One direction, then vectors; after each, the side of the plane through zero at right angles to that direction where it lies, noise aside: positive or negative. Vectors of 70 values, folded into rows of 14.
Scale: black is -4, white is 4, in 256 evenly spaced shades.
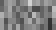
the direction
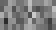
positive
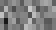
positive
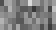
positive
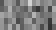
positive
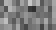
positive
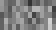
negative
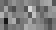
positive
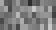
negative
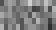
positive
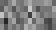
positive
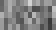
positive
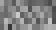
negative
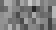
positive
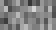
negative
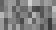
positive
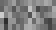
positive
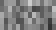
positive
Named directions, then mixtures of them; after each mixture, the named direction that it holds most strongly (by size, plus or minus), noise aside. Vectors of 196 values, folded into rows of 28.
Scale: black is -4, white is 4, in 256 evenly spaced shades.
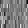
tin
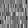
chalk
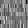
chalk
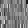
tin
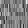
chalk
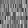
chalk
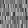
chalk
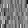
tin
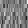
tin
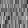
tin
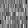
chalk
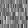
chalk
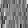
tin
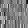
tin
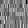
chalk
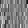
tin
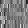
tin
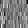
tin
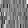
tin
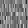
chalk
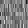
chalk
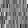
tin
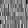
chalk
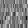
chalk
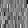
tin
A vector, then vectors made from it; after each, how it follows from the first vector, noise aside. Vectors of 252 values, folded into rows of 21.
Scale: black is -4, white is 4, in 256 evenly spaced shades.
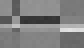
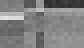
wrapped around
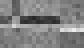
copied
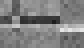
copied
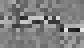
sign-scrambled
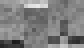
wrapped around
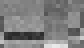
wrapped around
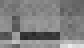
wrapped around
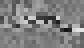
sign-scrambled
